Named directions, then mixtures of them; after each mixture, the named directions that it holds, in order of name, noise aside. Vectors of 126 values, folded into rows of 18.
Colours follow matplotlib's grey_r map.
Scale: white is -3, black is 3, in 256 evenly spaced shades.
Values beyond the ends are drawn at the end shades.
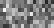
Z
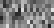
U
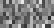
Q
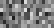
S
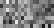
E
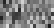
Q, U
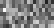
Z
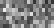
Z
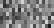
Q, U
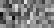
S, U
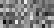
E, S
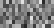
Q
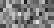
S, Z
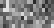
E, Z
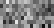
E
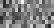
Q, U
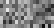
E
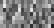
U, Z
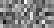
E, S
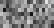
Z
